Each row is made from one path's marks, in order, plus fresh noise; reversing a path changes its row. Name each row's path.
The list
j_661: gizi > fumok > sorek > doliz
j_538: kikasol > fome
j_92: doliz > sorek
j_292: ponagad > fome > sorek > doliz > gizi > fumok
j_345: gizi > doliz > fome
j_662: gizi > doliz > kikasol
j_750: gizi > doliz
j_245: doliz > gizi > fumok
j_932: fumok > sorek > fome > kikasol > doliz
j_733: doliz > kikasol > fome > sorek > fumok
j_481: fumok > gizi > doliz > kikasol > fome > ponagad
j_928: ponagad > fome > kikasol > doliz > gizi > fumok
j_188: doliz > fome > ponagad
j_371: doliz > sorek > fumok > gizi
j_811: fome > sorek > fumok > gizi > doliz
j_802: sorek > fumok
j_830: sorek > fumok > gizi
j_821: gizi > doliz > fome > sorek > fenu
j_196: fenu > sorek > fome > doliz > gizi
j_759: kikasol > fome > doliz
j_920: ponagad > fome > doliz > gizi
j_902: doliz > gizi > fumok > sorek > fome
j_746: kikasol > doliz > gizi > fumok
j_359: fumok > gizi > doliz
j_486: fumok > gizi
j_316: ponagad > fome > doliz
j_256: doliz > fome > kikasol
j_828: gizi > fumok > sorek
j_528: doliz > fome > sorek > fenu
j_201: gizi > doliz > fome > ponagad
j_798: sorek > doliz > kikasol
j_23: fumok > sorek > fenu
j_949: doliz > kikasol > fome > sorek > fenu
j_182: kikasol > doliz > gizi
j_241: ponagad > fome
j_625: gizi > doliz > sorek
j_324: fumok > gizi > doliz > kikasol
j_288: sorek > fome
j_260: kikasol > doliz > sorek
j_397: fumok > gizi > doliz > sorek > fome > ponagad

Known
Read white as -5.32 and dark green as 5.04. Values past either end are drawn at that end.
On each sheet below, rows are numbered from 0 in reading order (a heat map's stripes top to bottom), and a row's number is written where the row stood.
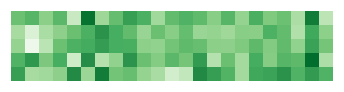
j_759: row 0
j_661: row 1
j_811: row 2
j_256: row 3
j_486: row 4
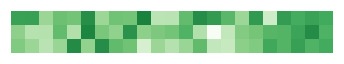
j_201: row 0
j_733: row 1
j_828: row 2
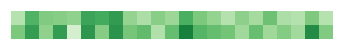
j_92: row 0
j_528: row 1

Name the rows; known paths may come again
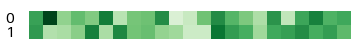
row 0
j_241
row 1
j_486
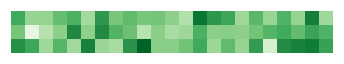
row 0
j_182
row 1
j_371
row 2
j_481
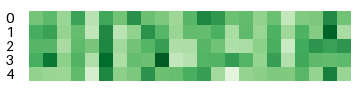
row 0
j_821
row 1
j_256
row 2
j_397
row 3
j_188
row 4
j_932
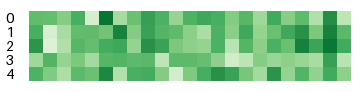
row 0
j_759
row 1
j_746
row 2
j_928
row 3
j_260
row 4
j_345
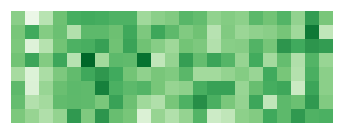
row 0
j_811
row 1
j_798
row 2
j_292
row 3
j_316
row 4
j_661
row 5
j_359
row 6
j_196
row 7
j_828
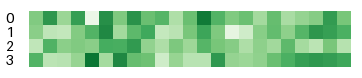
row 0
j_528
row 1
j_902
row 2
j_92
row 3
j_830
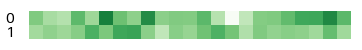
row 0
j_733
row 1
j_625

